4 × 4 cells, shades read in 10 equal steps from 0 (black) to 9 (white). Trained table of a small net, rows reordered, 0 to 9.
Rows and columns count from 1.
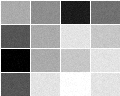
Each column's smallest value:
0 5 1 4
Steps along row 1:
down down up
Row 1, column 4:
4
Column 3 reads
1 8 7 9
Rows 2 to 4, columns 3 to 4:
8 7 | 7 8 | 9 8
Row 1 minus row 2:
3 -1 -7 -3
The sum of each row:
16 24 21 28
